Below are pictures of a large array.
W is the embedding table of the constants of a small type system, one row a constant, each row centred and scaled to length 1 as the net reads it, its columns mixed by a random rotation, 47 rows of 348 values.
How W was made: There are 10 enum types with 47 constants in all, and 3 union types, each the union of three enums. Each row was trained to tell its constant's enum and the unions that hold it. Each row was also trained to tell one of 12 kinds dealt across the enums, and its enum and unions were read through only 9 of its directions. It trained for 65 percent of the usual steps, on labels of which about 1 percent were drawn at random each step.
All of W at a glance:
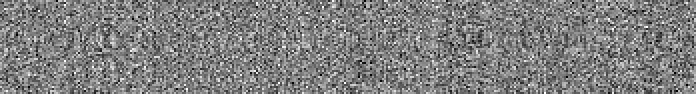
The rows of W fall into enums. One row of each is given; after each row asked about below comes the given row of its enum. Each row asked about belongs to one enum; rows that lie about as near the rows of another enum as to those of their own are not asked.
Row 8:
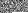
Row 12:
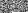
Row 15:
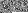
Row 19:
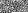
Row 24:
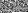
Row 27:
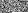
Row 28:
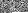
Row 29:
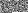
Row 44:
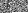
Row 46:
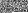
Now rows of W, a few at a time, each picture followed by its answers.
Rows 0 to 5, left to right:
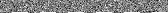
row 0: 19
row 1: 8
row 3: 19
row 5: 44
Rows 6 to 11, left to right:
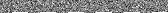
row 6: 24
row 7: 44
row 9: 12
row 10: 19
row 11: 46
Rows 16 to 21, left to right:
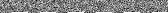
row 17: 12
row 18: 12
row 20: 12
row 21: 46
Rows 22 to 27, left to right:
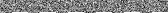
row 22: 27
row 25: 44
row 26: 15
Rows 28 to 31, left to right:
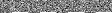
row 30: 46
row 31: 19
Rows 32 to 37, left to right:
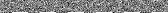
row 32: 24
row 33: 46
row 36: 46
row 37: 19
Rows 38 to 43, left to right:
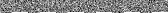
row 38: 27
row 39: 44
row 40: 12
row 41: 15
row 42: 28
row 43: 15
